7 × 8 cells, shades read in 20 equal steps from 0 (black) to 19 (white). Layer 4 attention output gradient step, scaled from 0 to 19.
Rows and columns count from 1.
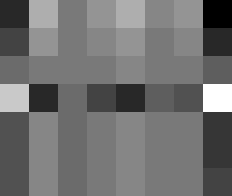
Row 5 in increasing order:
4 6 8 9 9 9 10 10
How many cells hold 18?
0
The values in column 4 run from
5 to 11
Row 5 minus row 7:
0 0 0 0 0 0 0 -1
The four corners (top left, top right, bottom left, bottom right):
3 0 6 5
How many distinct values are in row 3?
4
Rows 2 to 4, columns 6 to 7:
9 10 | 9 9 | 7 6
